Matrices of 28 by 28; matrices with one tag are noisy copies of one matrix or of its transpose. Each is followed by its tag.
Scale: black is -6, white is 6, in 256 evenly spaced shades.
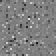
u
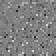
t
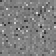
u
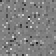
u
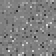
t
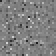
u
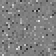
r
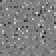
u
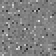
r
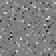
r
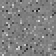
r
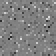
r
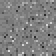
t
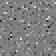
r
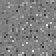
t
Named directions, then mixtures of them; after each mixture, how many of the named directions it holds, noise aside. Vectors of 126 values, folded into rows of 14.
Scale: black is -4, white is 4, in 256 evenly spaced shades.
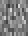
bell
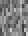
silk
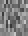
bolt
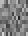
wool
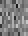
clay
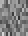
one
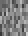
two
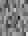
three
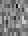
three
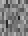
three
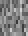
one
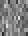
three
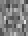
three
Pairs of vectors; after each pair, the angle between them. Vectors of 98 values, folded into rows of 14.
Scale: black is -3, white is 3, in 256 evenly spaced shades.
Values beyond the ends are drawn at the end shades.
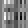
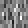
partly opposed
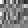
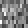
orthogonal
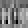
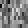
partly opposed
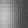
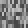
orthogonal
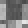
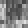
nearly parallel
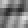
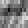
nearly parallel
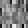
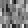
nearly opposite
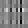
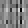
nearly parallel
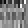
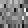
partly opposed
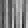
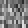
partly opposed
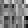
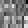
nearly opposite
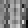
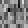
orthogonal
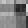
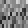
orthogonal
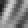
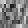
partly opposed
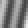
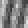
nearly parallel
